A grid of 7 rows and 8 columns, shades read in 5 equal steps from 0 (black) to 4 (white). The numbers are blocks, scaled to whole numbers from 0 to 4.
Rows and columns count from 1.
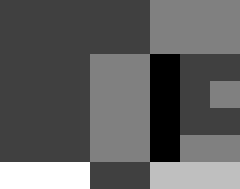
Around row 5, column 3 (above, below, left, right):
1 1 1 2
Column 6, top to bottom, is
2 2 0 0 0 0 3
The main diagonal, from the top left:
1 1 1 2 2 0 3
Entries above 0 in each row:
8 8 7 7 7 7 8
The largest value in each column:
4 4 4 2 2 3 3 3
